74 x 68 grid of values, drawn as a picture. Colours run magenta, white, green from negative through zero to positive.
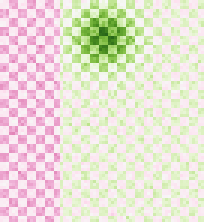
The top middle is the ninth with the highest average. A vertical seam about 30% of the way across splits the table, and the right part is higher. A single bump stands in the top middle.
